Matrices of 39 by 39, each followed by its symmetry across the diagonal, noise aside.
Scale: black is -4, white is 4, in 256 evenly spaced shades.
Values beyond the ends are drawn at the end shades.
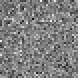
symmetric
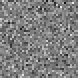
neither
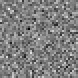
symmetric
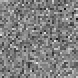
neither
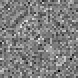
symmetric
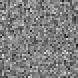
neither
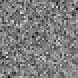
symmetric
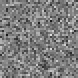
neither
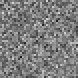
symmetric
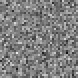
neither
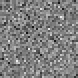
symmetric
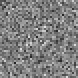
symmetric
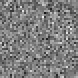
neither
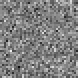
neither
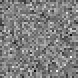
symmetric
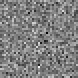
neither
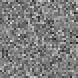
neither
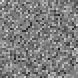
symmetric
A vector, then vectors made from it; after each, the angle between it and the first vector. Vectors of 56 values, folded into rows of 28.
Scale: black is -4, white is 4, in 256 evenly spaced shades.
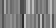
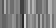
nearly parallel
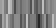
orthogonal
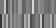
partly aligned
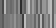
nearly parallel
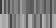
partly opposed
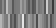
partly opposed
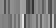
nearly opposite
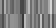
nearly parallel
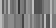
partly aligned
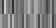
partly aligned
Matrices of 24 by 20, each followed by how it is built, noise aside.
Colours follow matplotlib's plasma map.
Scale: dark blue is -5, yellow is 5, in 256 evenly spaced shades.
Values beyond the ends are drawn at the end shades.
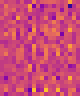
low rank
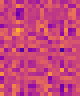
low rank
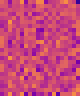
low rank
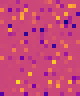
sparse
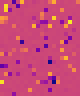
sparse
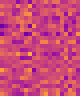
low rank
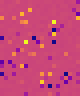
sparse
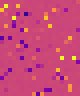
sparse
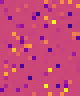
sparse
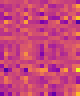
low rank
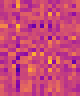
low rank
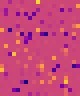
sparse
